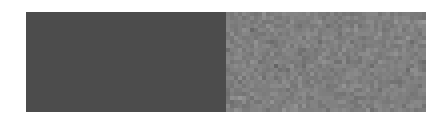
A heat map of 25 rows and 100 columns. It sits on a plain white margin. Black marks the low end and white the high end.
The table splits into one row of 2 panels. Panel 1,1: low, flat. Panel 1,2: middling, fine-grained, faint in contrast.
